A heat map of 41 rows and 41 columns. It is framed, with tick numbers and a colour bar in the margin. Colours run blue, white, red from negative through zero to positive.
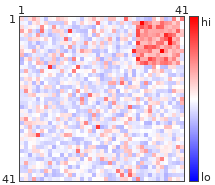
In the top right lies a patch that is higher than the rest. The ninth with the highest average is the top right. Overall the values sit about 50% of the way up the scale. No regular stripes run through it. The halves do not mirror each other.
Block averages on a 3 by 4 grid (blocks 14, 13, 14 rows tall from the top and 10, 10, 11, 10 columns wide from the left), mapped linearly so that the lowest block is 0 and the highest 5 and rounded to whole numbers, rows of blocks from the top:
1115 / 0000 / 0010
